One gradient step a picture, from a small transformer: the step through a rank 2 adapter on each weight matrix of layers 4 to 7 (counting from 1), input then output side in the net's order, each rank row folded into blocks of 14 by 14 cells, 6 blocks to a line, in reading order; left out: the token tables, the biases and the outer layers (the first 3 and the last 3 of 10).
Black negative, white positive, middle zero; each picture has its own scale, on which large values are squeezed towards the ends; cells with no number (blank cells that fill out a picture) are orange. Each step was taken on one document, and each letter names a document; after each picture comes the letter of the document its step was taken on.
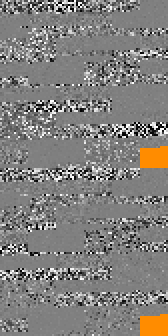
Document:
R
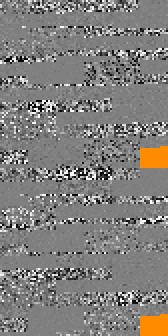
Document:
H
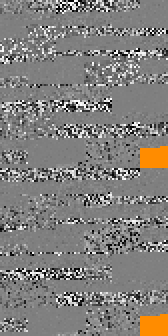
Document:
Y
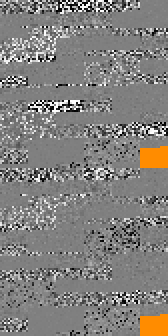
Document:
R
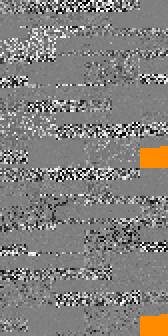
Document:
R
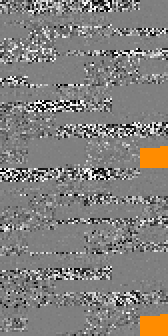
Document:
Y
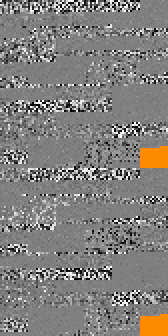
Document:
Y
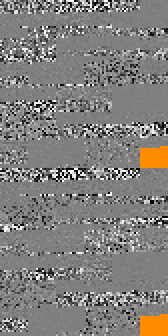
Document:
Y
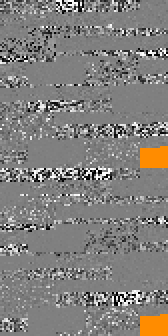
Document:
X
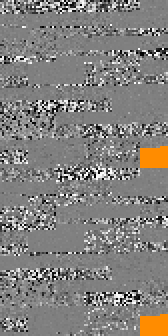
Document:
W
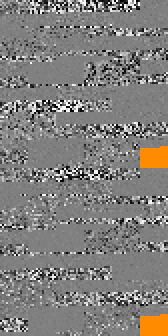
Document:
H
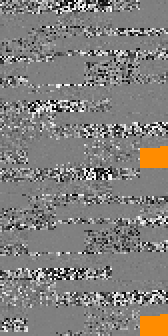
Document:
H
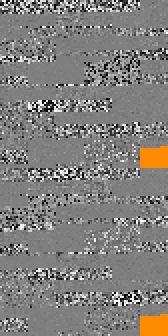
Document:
H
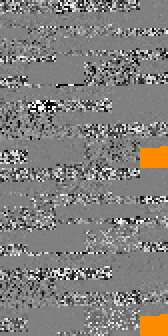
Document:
W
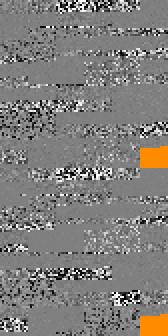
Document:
H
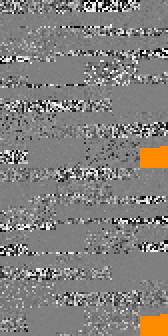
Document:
X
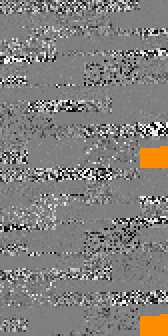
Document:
R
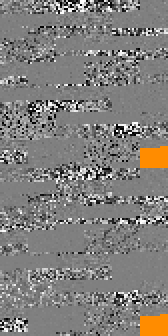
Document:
W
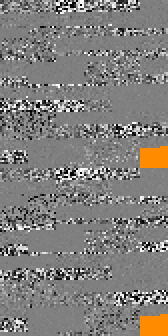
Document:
W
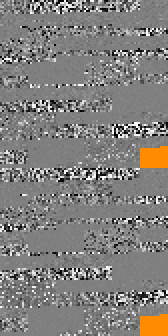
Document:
X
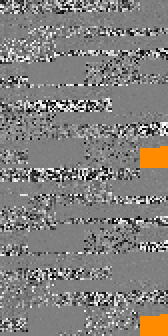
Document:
X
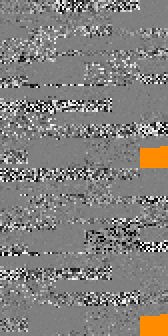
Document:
R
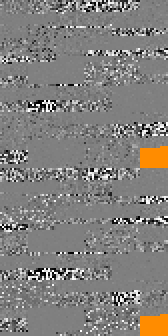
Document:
X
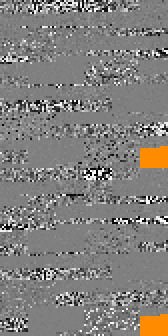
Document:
X
